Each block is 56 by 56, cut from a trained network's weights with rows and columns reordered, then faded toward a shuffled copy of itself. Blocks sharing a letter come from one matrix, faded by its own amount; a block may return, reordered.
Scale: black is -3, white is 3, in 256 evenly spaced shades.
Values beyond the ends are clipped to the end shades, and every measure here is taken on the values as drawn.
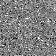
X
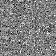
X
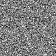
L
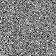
X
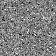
X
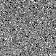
X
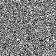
L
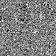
X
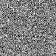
L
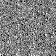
X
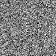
L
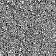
L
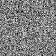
L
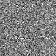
L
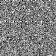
L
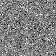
X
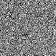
L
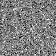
X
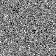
X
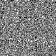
L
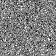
X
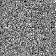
L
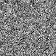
L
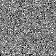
X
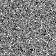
X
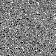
X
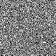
L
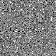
X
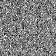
X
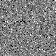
X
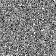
X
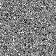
X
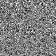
X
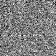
L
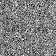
X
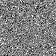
X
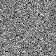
X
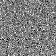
X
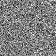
L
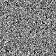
L
